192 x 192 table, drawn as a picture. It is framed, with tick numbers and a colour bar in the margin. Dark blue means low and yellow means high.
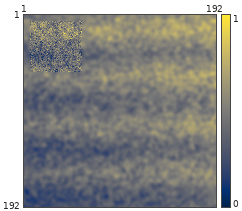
An odd patch, rougher than its surroundings, sits in the top left. The ninth with the highest average is the top right. Values change most from cell to cell in the top left. Horizontal stripes repeat 4 times down the table. The field climbs toward the top right.
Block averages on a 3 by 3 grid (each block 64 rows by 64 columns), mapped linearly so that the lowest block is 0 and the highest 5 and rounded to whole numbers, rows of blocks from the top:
345 / 234 / 012
